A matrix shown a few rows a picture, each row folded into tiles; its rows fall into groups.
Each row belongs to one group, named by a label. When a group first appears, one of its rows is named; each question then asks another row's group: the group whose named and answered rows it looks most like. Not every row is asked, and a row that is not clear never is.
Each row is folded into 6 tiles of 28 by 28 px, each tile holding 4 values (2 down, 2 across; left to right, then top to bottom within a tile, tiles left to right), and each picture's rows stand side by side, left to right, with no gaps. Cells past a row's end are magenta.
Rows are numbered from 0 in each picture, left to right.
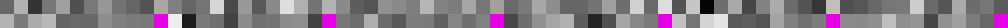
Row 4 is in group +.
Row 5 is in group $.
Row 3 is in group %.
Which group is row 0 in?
+
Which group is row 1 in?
$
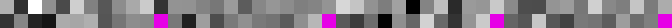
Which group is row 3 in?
%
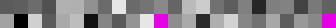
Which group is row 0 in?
$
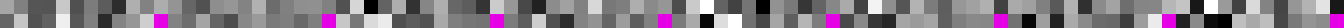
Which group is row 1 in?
%
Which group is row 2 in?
+
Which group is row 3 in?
%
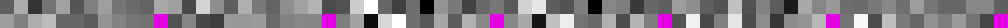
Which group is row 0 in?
+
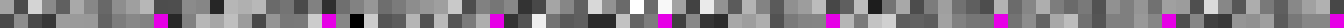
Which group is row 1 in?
$
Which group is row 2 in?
$
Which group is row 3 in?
%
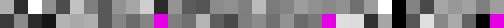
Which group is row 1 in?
%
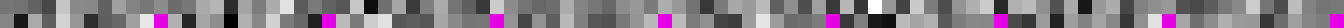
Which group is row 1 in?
$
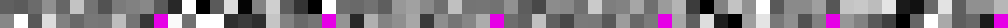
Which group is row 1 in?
+
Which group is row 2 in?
$
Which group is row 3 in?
%
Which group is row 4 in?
%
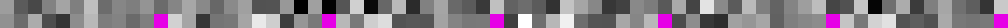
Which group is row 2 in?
+
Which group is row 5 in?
+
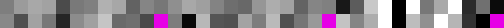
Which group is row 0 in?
$
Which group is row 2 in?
$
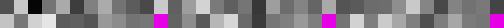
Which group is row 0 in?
+
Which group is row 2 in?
$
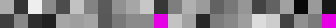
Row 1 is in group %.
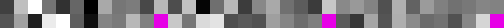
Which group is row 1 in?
+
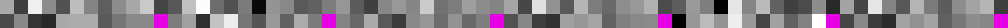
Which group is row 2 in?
%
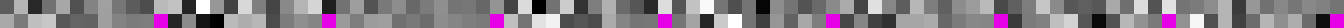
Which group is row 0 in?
+
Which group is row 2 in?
+
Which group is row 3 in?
+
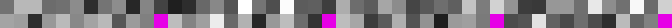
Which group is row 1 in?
$
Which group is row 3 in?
%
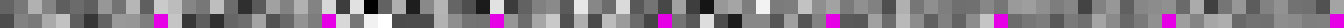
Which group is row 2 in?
+
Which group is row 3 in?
$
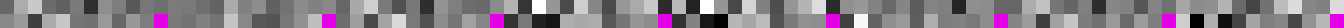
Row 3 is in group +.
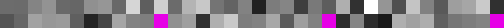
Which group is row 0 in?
%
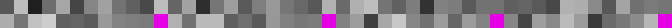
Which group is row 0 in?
+
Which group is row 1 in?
+
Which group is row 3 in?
$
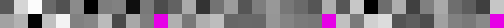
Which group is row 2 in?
+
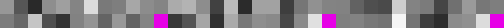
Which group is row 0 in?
%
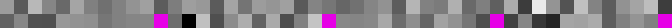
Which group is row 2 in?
$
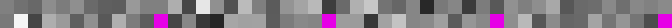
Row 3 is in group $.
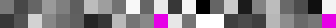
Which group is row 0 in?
%
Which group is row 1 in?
+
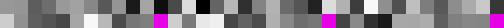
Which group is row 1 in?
+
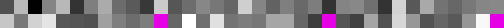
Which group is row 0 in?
+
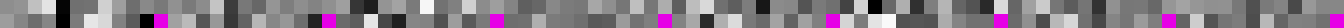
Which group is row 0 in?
$
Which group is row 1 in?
$
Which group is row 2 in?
%
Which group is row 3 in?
%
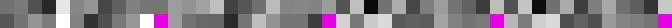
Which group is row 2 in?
+
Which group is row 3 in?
+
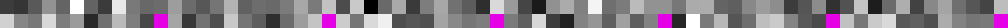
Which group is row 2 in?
+
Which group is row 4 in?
$
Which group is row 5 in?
+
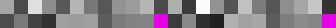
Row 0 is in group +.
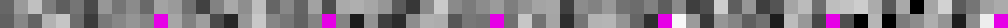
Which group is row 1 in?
%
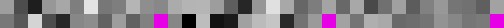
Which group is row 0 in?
%
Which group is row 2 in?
+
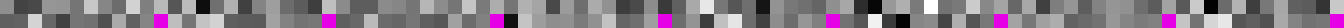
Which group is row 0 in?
%
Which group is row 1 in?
+
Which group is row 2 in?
%
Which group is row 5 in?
%
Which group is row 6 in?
+
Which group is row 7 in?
+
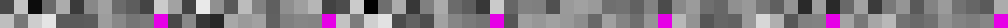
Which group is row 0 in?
+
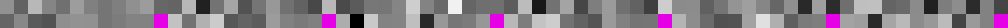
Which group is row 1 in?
+
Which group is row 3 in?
+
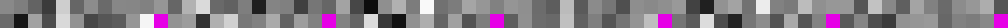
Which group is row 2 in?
%
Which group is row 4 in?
%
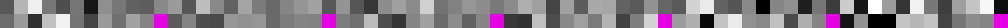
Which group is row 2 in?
%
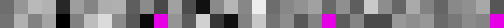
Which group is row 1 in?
%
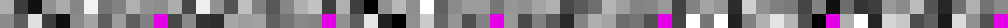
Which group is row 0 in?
%
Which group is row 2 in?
%
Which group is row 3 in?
$
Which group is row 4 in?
$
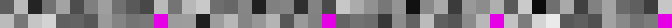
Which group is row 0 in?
+
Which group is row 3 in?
+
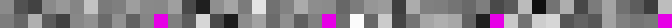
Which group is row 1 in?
%
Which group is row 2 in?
$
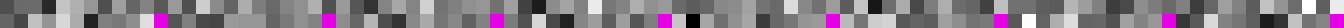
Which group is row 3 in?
%
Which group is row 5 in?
+
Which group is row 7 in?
%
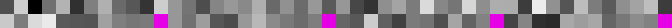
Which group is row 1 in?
%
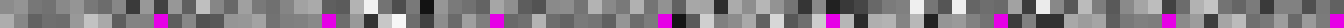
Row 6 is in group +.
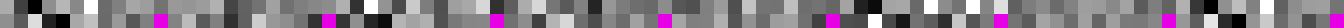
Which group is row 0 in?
%
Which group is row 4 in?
$
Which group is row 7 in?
%
